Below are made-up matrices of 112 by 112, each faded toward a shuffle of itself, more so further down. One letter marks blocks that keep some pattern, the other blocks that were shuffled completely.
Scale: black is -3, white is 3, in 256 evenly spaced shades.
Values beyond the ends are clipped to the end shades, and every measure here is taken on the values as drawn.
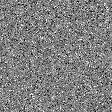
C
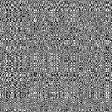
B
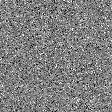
C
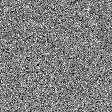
C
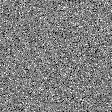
C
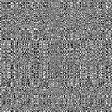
B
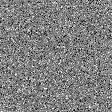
C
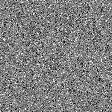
C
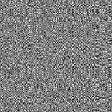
B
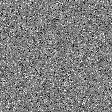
C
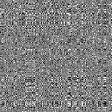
B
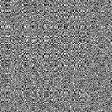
B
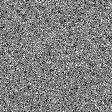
C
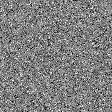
C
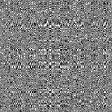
B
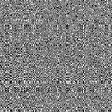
B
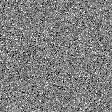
C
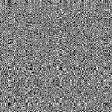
B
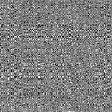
B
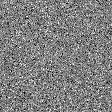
C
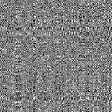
B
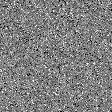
C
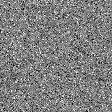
C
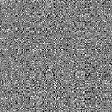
B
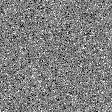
C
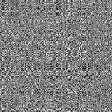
B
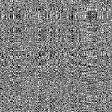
B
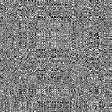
B
